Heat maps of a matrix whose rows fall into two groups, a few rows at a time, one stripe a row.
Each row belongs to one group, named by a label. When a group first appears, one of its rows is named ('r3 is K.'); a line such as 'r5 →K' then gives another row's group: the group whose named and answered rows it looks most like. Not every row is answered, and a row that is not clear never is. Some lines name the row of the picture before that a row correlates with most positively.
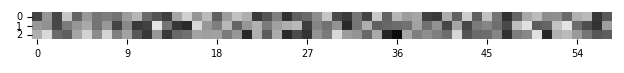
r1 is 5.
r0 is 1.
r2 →5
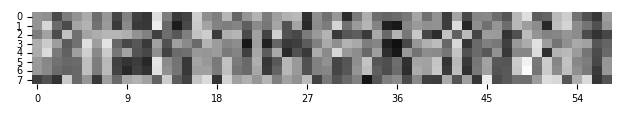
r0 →5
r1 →5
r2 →1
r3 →5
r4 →5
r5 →5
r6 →5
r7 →1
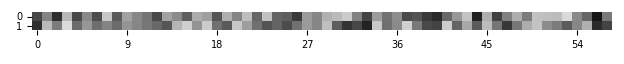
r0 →1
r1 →1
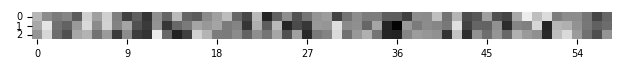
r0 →5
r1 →5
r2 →5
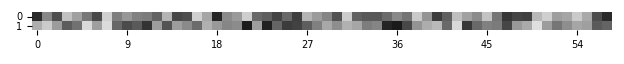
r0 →1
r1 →5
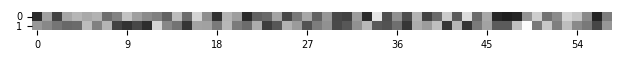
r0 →1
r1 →5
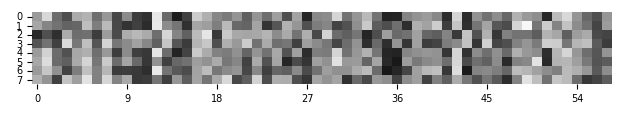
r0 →5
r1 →5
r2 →1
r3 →1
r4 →5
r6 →5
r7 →5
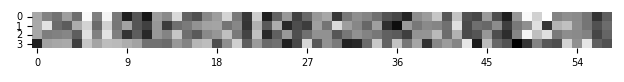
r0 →5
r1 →5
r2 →5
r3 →1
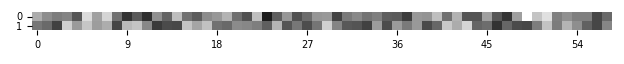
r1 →1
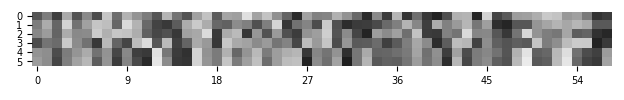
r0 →1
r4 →5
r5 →5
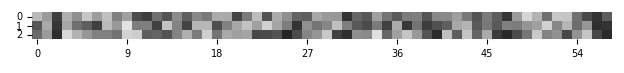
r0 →5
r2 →1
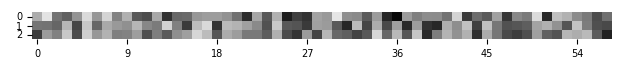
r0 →5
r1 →1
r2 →1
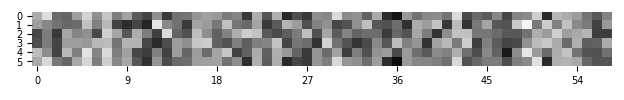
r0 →5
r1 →5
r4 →5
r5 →5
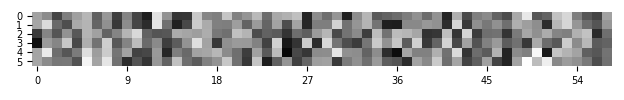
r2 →1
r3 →1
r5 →5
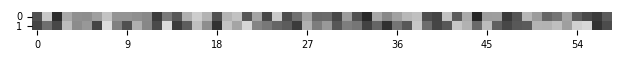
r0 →1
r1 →1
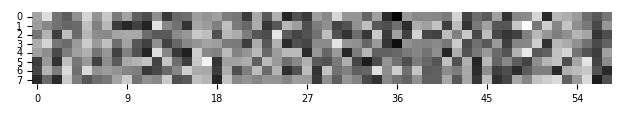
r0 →5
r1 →5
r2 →1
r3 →5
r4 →5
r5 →1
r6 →1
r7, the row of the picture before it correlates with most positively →1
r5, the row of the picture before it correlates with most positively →1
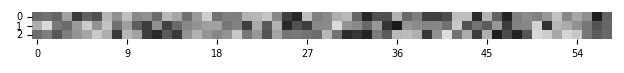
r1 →5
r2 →1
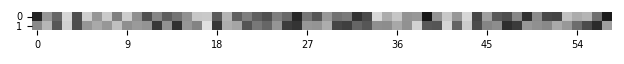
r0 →1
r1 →1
